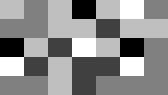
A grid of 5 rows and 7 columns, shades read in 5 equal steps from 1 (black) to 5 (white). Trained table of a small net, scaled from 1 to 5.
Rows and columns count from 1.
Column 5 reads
4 2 4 2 3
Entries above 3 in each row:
4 4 3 3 1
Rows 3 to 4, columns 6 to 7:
1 3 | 5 3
